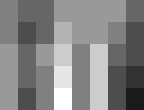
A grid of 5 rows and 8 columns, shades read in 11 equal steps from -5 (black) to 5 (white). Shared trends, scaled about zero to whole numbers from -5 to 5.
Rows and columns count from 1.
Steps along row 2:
down up up down same down down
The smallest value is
-4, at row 5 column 8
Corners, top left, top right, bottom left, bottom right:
0 -1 1 -4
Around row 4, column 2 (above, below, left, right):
-1 -2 1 0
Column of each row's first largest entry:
4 4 4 4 4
